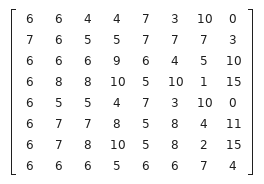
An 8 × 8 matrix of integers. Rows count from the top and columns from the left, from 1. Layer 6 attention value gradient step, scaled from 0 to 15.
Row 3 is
6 6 6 9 6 4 5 10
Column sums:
49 51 49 55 48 49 46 58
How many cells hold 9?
1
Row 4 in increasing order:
1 5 6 8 8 10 10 15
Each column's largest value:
7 8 8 10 7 10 10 15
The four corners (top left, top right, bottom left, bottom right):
6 0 6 4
